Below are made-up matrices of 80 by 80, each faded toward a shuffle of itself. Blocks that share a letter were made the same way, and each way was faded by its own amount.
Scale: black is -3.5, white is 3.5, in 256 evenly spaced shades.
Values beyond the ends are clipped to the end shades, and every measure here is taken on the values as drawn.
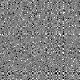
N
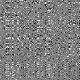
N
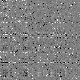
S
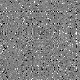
S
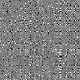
N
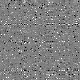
S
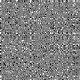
N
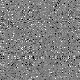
S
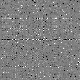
S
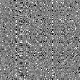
N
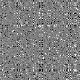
N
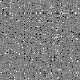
S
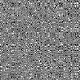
N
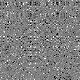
S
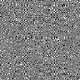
N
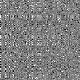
N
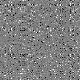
S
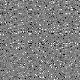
S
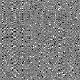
N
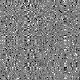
N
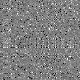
S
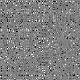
S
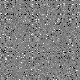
S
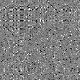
S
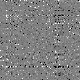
S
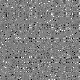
S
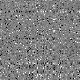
S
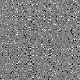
S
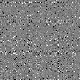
S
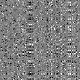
N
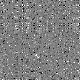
S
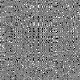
N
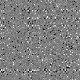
S
